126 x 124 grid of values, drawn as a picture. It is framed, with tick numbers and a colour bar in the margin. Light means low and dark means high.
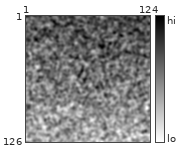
No lone cell stands out from its neighbours. There are no regular stripes. There is an overall slope up to the top. The field is mottled with small blotches. The histogram is bell-shaped.
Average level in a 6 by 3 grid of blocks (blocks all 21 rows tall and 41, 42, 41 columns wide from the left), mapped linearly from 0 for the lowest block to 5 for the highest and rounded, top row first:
455 | 344 | 333 | 232 | 111 | 000
